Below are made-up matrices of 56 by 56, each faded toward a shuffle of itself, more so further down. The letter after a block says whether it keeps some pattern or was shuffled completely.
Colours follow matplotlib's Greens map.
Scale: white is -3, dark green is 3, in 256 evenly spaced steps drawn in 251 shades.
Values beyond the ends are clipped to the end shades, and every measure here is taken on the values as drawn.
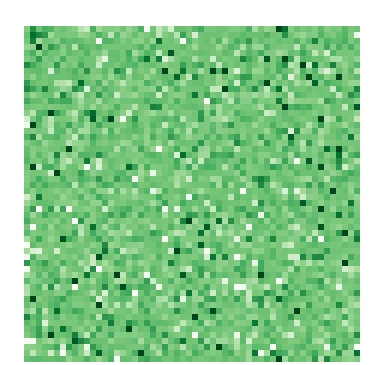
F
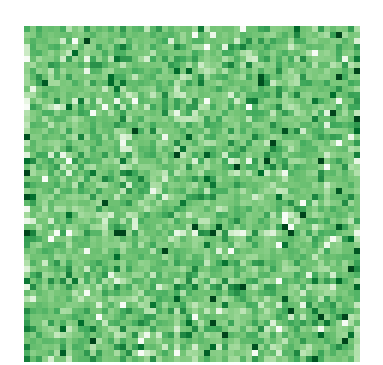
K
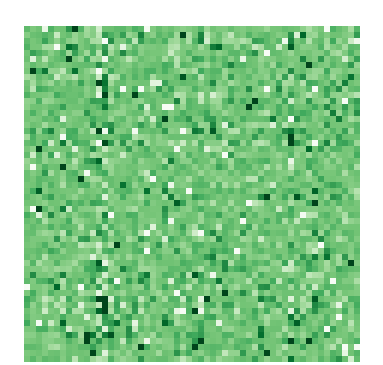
K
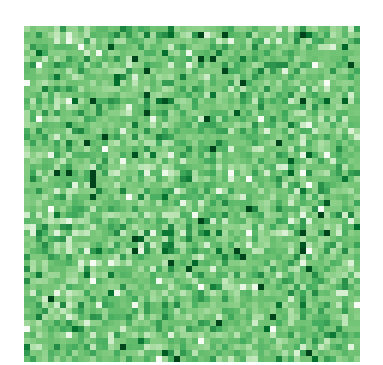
K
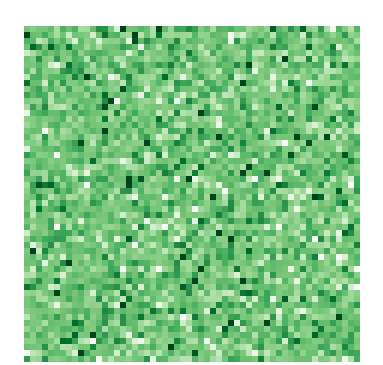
F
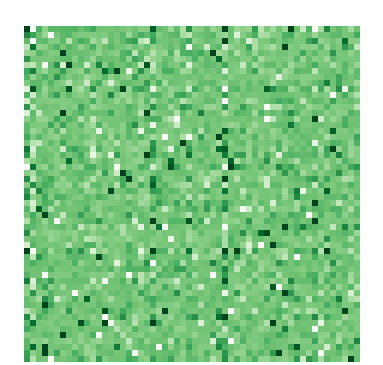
K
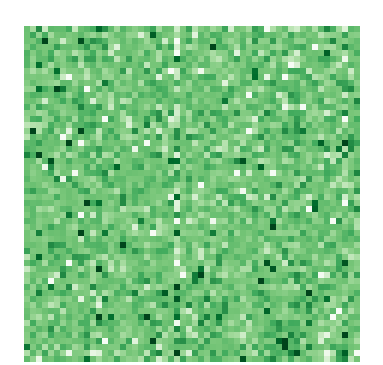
K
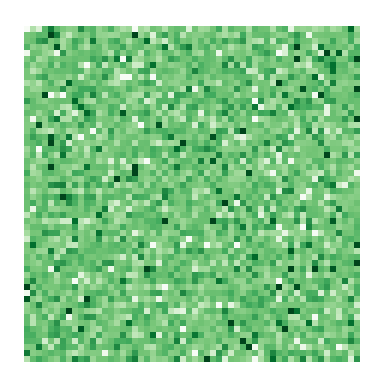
F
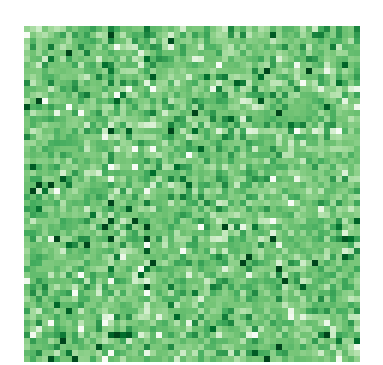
K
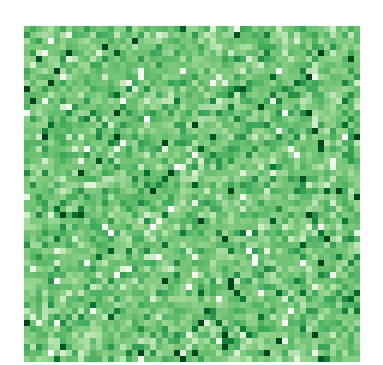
F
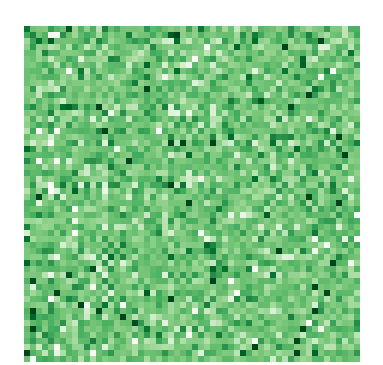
K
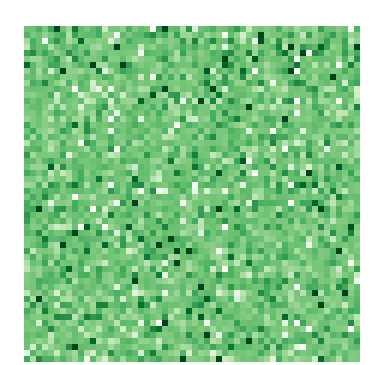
F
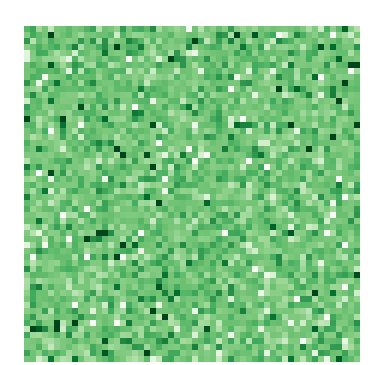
F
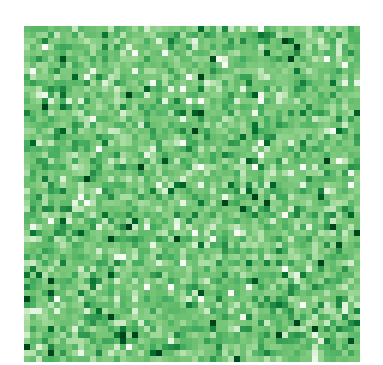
F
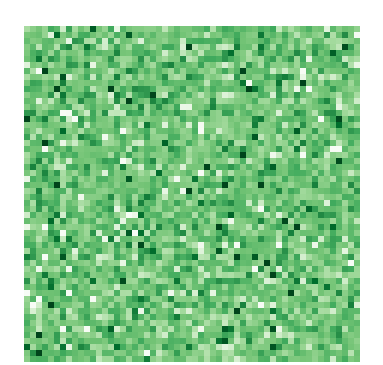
K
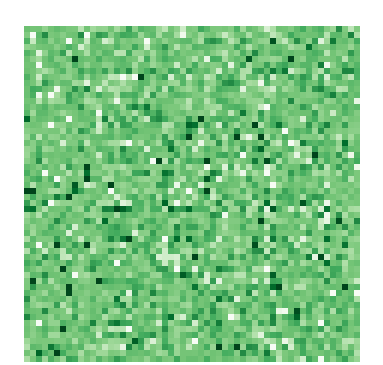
K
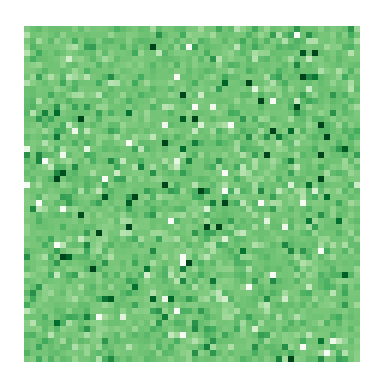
F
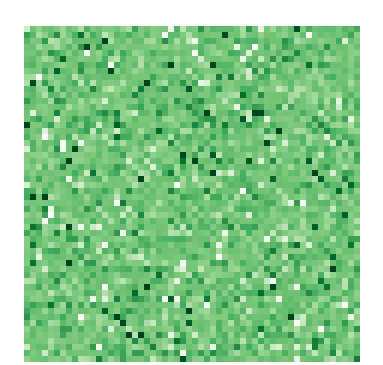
F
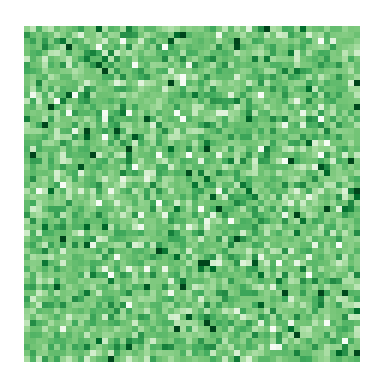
F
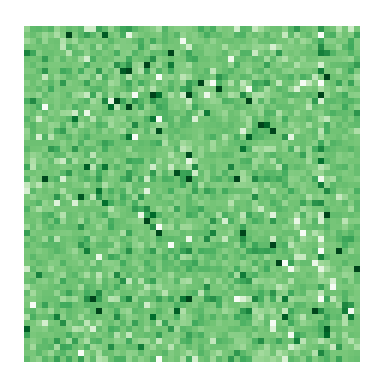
K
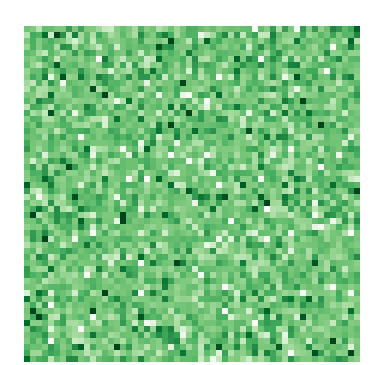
K
